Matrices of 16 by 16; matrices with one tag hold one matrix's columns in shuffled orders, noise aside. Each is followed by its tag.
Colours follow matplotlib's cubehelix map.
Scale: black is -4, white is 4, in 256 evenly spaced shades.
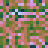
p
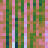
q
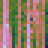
q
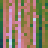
q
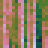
q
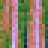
q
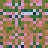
p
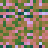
p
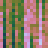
q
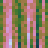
q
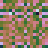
p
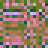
p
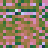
p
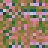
p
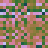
p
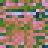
p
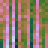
q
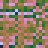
p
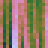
q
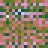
p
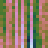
q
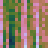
q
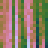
q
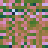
p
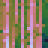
q
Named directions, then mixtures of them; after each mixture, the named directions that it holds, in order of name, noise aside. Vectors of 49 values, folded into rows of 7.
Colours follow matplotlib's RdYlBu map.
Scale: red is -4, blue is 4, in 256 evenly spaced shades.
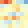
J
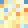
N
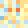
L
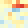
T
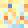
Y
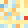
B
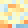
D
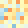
L, Y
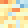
J, T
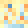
Y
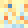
Y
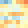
J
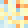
B, N, T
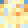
N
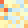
L, N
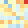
J, N, Y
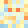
B, J, L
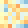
D, J, N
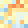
D, L, T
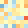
B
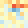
T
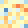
D, N, T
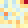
B, J, N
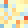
B
